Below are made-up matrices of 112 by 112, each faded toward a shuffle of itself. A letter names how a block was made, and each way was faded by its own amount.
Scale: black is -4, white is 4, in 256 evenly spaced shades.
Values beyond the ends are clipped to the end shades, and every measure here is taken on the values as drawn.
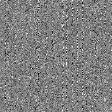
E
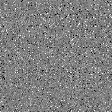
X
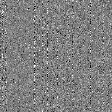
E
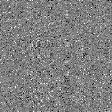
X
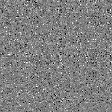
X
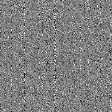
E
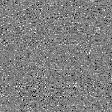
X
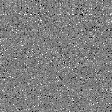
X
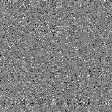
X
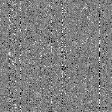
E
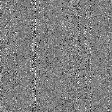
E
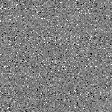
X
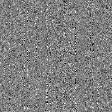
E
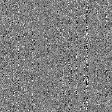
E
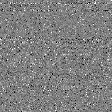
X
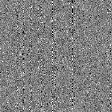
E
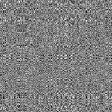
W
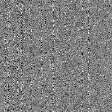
E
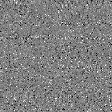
X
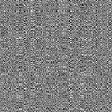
W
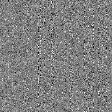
E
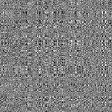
W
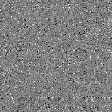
X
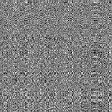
W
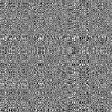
W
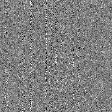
E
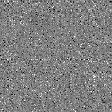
X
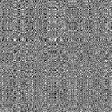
W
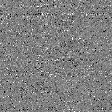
X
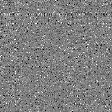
X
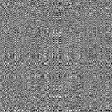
W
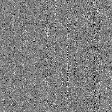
E
